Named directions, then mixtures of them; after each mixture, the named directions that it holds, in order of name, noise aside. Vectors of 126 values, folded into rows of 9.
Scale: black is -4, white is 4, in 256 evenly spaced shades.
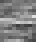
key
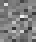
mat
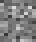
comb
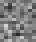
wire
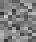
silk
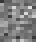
comb, key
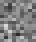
wire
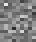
mat, wire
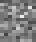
comb, mat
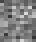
comb, key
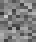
silk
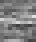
key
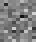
mat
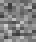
wire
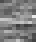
key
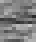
key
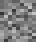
silk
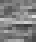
key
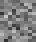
silk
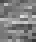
key, mat
